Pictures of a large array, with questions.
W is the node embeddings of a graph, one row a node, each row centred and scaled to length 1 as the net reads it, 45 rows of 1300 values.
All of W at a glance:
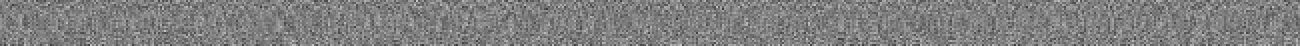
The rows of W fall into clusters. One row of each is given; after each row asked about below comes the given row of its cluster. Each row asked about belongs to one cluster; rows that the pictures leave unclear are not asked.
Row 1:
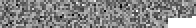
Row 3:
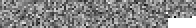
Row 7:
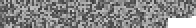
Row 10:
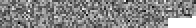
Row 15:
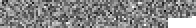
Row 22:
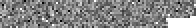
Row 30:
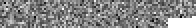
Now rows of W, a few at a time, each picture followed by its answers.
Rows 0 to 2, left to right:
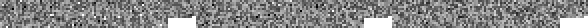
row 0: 1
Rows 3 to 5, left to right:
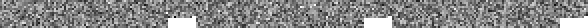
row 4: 22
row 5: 30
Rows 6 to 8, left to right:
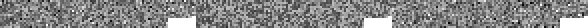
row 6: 7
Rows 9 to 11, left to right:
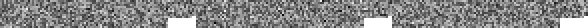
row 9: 7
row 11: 15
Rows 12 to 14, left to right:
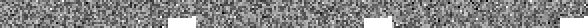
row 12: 15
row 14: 22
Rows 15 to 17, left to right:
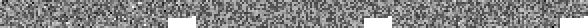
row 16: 1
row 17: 15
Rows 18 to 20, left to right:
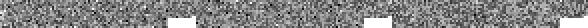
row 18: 22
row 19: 1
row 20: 7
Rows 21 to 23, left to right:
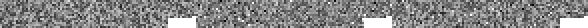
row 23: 1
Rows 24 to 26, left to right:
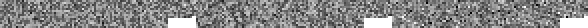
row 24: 1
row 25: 22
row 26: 3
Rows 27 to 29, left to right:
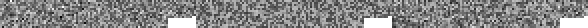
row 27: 1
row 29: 7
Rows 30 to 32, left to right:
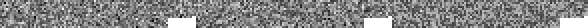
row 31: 3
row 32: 10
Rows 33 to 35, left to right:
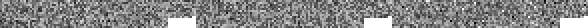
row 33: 10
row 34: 1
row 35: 15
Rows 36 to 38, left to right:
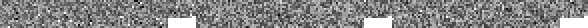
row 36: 15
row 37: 7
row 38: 10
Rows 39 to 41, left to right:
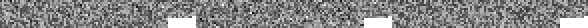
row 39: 10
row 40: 10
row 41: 30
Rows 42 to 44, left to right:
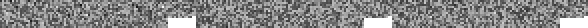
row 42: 10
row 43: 7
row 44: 30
